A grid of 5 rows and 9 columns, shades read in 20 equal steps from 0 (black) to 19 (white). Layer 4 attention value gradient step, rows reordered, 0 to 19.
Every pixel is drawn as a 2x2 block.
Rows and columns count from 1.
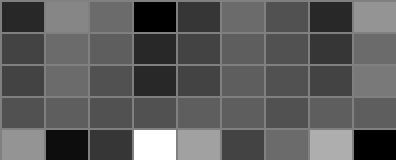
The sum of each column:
30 34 31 31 33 34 32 32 35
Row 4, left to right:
6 7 6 6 7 7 6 7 7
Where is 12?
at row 5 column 5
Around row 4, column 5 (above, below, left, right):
5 12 6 7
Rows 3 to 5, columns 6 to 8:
7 6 5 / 7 6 7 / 5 8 13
